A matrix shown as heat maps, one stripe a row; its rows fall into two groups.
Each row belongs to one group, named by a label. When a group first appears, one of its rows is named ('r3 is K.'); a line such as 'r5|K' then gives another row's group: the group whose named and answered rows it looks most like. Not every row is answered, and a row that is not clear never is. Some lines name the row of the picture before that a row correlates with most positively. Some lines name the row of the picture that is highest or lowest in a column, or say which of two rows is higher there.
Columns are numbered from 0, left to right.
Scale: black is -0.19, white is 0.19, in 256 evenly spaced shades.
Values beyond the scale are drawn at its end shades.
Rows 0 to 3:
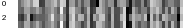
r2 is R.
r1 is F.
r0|F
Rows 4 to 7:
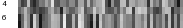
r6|R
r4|R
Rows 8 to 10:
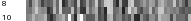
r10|F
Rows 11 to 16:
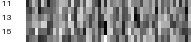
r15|R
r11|R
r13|F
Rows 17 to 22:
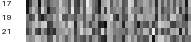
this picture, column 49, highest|19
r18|R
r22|F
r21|R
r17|R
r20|F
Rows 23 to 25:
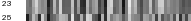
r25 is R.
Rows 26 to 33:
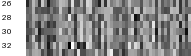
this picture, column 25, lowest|28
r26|R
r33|F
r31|R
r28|F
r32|R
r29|R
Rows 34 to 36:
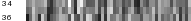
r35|F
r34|F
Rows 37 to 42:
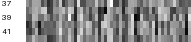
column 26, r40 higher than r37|Yes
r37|F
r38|F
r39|F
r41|R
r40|R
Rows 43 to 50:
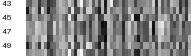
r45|F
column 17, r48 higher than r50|No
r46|F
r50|F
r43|R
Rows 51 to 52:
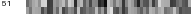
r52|F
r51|F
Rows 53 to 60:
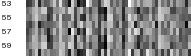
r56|R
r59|F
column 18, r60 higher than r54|No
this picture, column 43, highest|55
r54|F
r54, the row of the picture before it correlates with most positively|51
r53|R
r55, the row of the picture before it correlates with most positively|52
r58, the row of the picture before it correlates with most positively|51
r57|R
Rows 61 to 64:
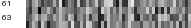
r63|F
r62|R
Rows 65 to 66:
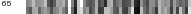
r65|F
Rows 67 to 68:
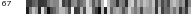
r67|R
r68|R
